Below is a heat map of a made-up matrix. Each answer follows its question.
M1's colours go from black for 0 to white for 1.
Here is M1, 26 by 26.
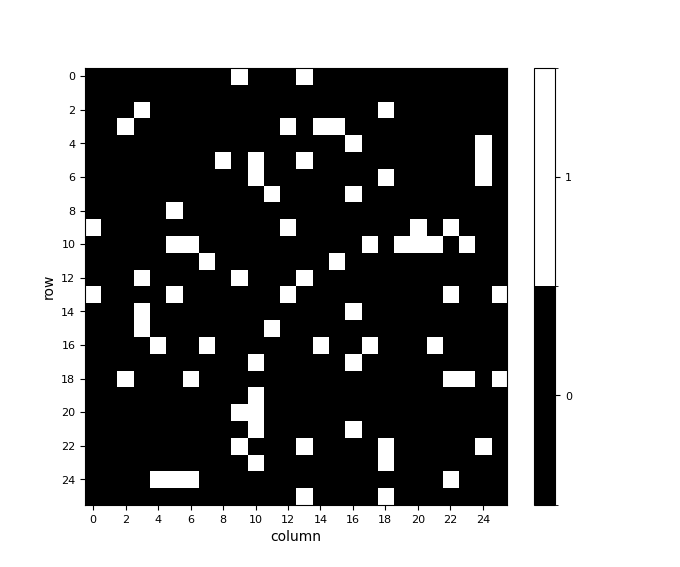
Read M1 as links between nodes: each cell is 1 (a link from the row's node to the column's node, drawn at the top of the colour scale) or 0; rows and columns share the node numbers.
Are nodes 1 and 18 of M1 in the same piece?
no
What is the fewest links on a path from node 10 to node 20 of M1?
1
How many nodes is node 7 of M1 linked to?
2
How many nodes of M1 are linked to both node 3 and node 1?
0
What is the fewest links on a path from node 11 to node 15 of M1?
1
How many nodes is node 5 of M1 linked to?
4
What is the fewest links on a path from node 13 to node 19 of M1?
3
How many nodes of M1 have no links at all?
1
